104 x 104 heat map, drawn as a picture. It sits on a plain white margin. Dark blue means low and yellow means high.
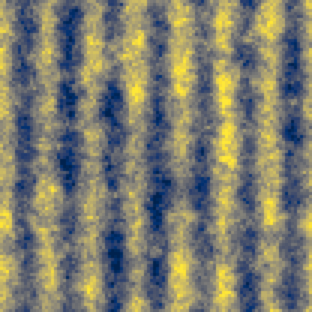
No overall slope runs across the table. On average the colour sits 50% of the way up the scale. Stripes running up and down repeat 7 times from left to right. The ninth with the lowest average is the centre.
